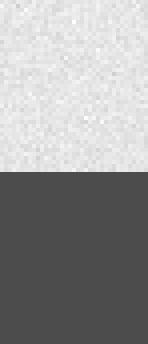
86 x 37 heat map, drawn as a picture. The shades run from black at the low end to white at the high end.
The table splits into 2 rows of 1 panel. Panel 1,1: very high, fine-grained, faint in contrast. Panel 2,1: low, flat.
